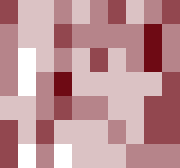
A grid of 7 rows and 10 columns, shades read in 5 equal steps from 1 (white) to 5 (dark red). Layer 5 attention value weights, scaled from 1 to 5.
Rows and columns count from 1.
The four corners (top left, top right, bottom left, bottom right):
4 4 4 3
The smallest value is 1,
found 4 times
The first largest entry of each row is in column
1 9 9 4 4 1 1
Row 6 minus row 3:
1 1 2 -1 0 -2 1 -1 -1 1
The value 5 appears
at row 2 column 9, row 3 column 9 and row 4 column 4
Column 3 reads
2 2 2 3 3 4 3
